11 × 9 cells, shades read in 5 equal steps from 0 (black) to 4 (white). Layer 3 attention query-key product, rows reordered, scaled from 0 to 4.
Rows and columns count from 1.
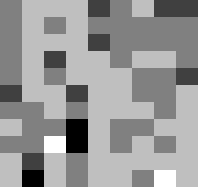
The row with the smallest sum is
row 1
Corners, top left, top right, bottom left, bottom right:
2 1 3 3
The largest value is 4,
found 2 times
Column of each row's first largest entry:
2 2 2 2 2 2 3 1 3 1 8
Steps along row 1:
up same same down up up down same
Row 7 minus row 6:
1 -1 0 1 0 0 1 0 0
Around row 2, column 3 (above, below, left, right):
3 3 3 3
